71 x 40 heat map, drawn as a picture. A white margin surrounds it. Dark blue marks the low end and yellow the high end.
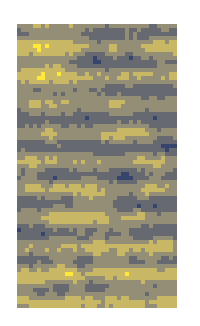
Grain: streaks across. Stripes: horizontal, repeating 10 times. Average level on the scale: 60%.
